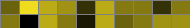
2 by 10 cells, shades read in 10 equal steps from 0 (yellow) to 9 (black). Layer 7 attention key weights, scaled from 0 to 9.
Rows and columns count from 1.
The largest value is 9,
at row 2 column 2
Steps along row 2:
up down up up down up down down same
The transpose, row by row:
5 4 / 0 9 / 2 2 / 3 4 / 7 8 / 2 2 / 4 5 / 4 4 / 7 3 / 4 3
